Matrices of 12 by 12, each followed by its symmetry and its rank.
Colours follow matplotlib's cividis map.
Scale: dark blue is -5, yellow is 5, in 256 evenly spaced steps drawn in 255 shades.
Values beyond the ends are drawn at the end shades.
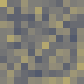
symmetric, full rank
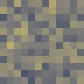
neither, full rank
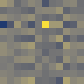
neither, rank two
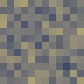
symmetric, full rank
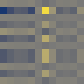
neither, rank one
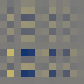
neither, rank one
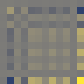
symmetric, rank one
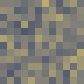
neither, full rank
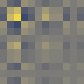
symmetric, rank one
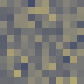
neither, full rank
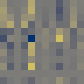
neither, rank two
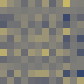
neither, rank two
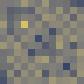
symmetric, full rank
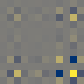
symmetric, rank one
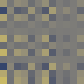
neither, rank one
